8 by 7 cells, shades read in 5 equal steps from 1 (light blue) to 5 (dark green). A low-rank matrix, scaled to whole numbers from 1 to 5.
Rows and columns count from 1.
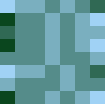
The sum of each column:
26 22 22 19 21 20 18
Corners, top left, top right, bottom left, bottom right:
1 4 5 1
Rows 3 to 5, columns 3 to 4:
3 2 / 3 2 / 3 2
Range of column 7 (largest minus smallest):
3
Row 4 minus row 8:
0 0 0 0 0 0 0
